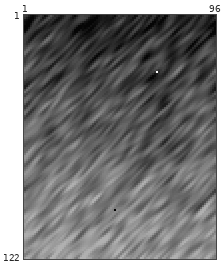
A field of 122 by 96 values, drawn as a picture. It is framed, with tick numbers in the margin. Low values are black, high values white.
Two lone cells stand out: one far higher and one far lower than their neighbours. Streaks slant up to the right. Values rise toward the bottom. No row or column stands out.
